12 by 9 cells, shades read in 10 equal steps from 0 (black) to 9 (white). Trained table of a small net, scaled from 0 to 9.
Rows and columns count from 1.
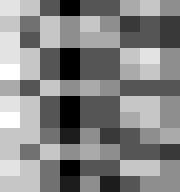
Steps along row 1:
down down down up same up up down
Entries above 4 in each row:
5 5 5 5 5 5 5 5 5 5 5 5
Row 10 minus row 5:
-2 -3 4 5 3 2 -3 -4 -3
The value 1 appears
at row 9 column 4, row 12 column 4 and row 12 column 6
